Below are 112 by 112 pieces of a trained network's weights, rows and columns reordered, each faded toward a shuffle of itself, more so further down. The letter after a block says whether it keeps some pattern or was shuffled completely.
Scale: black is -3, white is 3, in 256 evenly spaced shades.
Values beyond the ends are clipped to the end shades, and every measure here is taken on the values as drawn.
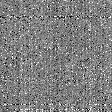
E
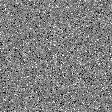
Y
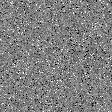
Y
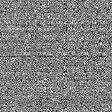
E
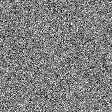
Y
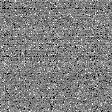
E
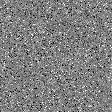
Y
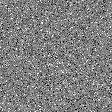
Y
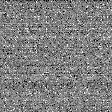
E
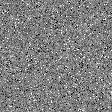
Y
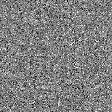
E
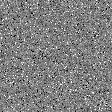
Y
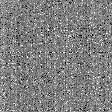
E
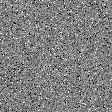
Y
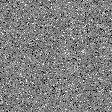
Y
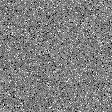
Y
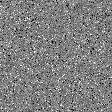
Y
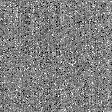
E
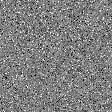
Y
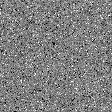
Y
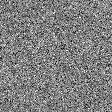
Y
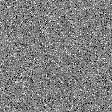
E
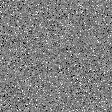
Y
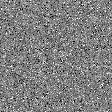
E
